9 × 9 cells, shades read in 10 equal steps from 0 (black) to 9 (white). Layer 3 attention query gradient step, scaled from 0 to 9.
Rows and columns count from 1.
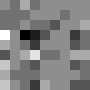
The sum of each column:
51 41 37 33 42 42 44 37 41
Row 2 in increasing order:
4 4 4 4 5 5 5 5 5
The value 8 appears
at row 6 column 4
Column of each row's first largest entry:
3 4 9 1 1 4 1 1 1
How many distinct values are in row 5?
5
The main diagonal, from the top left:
5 4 5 1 5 4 5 5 3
